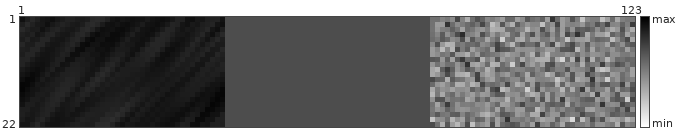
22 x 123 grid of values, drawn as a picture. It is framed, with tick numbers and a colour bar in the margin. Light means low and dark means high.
It is made of 1 by 3 panels. Panel 1,1: very high, slanting up to the right, faint in contrast. Panel 1,2: high, flat. Panel 1,3: middling, fine-grained, strong in contrast.
